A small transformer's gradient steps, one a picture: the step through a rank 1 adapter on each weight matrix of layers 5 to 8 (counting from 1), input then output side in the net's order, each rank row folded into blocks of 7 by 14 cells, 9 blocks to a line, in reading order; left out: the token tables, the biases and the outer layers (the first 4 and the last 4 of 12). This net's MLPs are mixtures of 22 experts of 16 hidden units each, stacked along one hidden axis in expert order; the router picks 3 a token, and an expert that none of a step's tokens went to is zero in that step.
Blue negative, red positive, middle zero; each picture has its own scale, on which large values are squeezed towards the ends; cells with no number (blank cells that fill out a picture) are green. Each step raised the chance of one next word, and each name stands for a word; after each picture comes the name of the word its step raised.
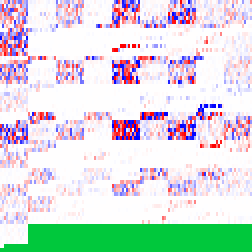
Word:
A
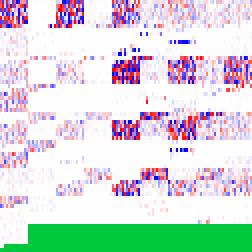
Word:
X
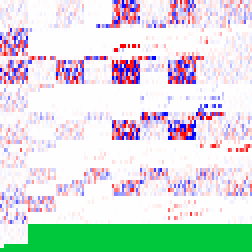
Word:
A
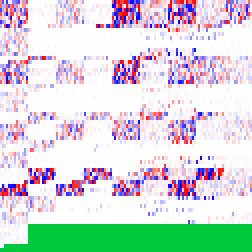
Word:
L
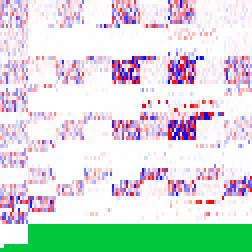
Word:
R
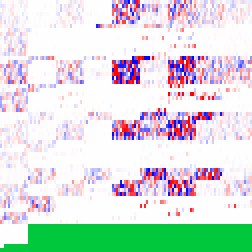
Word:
R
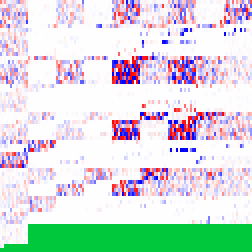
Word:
X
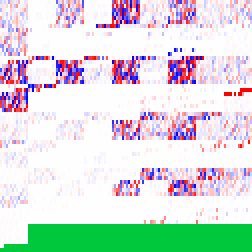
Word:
R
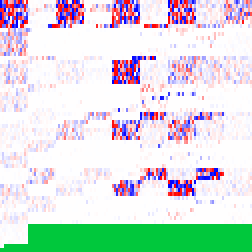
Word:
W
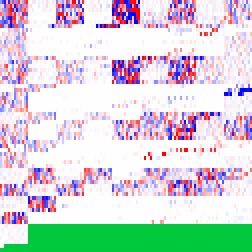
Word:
A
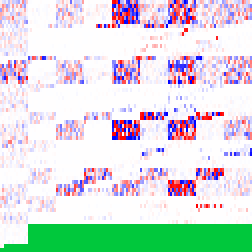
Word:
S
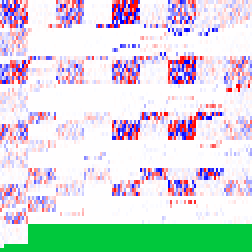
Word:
X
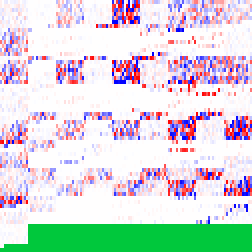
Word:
L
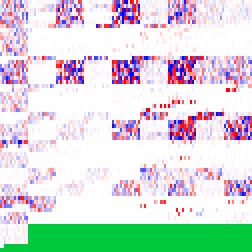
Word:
R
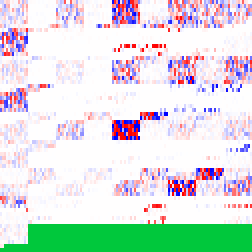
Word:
S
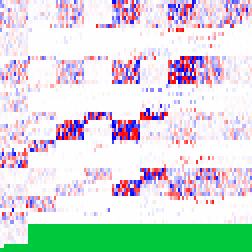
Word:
A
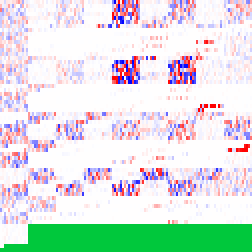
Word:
R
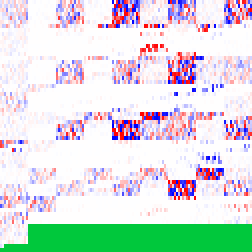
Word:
S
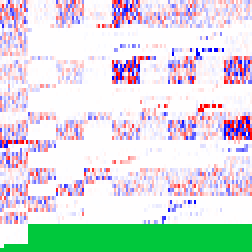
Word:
L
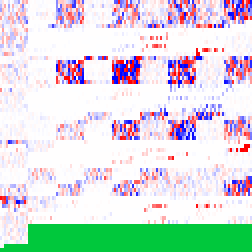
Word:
A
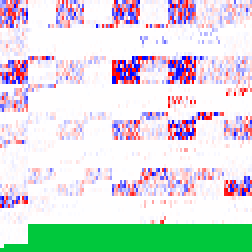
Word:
R
